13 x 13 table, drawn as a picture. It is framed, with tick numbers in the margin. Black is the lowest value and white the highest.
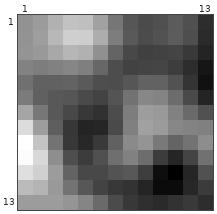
Values rise toward the left. There are no lone odd cells. The ninth with the lowest average is the bottom right. On average the colour sits 40% of the way up the scale.
